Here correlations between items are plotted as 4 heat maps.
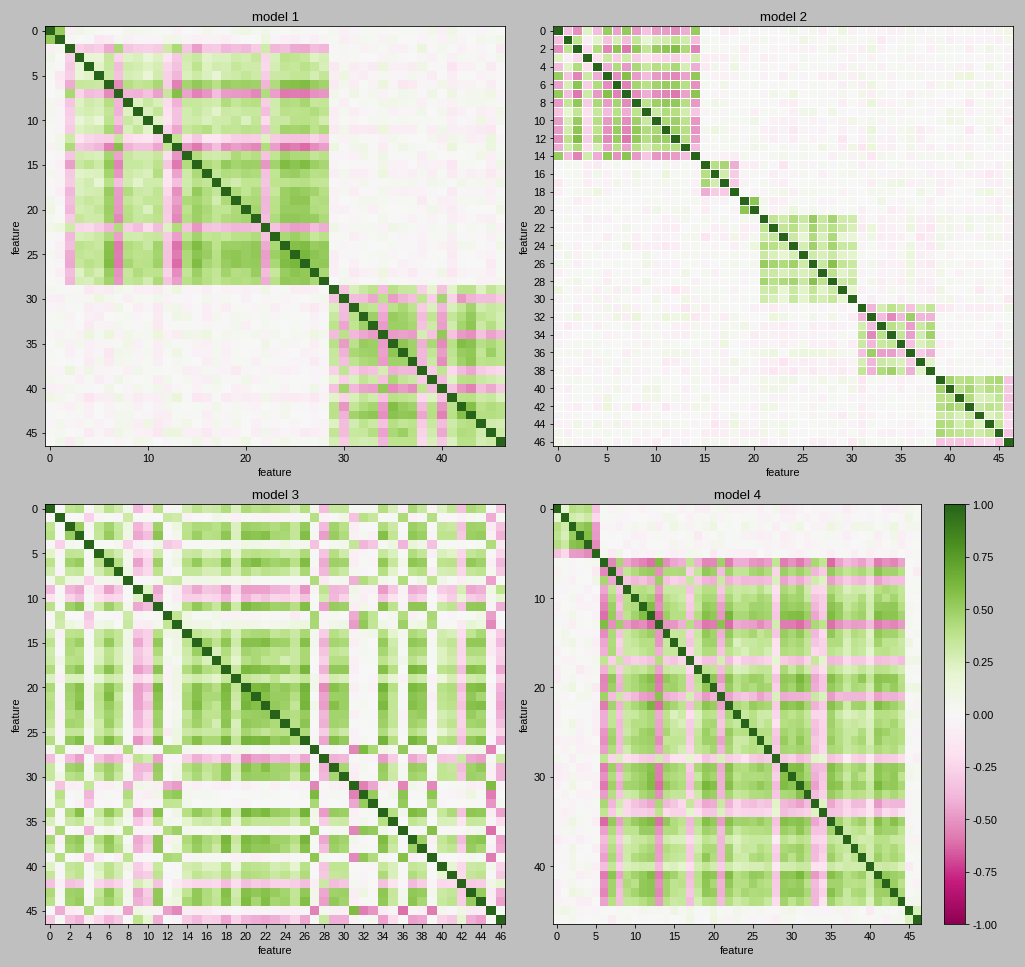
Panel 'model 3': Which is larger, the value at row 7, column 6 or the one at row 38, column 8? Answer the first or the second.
the first
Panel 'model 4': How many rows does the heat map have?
47
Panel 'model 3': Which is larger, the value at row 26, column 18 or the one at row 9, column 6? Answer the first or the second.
the first
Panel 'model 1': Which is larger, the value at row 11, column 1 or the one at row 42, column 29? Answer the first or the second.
the second
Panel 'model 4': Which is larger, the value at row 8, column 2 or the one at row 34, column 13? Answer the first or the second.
the second
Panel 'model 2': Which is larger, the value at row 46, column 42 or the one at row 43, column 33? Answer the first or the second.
the second
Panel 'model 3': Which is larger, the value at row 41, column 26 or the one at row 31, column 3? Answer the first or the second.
the first
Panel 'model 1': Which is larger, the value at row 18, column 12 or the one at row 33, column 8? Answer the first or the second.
the second
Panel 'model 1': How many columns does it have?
47
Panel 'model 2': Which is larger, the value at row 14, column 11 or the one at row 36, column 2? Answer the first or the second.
the second
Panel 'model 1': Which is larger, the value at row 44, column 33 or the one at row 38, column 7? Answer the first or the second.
the first
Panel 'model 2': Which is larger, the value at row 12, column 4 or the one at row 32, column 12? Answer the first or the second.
the first
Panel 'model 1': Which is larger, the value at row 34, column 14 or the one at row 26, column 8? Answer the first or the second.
the second
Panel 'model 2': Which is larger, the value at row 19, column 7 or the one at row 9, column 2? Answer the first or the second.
the second
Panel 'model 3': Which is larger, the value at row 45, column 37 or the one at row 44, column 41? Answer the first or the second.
the second
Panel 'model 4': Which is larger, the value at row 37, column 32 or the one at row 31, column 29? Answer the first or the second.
the second
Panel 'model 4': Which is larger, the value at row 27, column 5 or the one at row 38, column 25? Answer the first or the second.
the second
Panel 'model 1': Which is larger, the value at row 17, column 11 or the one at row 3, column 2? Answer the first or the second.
the first
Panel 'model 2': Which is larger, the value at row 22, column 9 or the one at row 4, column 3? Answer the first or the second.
the first
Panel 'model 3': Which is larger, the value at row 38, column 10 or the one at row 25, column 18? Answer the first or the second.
the second
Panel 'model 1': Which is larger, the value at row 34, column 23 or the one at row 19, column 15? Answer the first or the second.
the second
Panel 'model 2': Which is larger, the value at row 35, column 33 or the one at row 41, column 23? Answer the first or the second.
the first
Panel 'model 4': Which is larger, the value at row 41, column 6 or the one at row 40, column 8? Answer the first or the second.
the second
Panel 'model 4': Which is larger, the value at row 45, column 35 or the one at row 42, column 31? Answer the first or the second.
the second
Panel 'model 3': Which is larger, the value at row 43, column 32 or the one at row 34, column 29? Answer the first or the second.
the second
